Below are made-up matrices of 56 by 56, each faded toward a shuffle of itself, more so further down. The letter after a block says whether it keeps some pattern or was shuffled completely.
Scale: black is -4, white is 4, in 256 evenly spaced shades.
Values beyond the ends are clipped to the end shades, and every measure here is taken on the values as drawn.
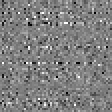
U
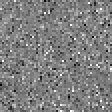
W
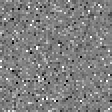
W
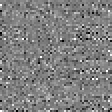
U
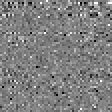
U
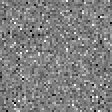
W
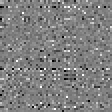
U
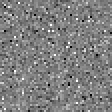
W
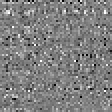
U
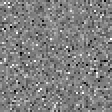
W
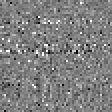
U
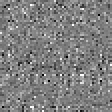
U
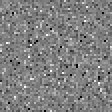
W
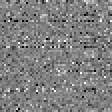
U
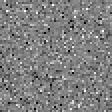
W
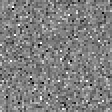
W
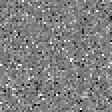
W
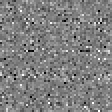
U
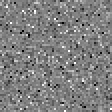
W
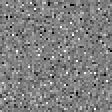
W
